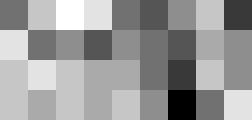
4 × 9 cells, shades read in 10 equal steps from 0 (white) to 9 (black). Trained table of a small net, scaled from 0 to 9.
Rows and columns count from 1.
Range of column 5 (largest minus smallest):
3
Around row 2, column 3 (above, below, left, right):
0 2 5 6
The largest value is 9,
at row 4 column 7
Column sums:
10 11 8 13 14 20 26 12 16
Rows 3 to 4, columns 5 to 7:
3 5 7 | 2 4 9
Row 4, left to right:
2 3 2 3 2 4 9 5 1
